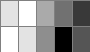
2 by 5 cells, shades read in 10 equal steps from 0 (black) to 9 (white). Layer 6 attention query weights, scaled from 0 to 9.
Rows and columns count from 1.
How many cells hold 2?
1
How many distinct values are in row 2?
5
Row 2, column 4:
0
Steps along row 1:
up down down down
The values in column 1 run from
8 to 9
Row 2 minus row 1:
1 -1 -1 -4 1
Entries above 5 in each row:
3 2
